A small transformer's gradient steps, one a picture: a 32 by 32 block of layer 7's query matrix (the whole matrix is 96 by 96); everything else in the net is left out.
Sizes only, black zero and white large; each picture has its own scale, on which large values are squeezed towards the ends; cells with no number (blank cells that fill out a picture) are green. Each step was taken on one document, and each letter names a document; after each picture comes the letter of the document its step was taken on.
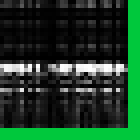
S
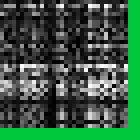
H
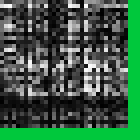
H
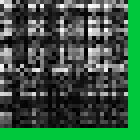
H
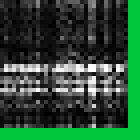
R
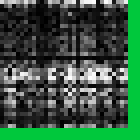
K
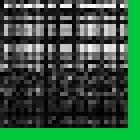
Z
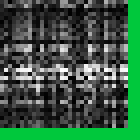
Z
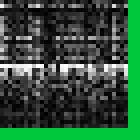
Z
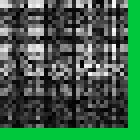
Z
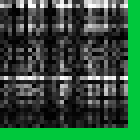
H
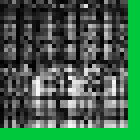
K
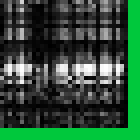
S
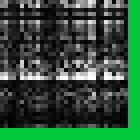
R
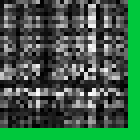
R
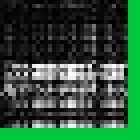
K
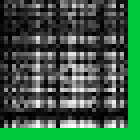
K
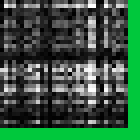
R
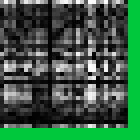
R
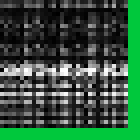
Z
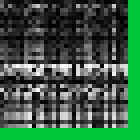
Z
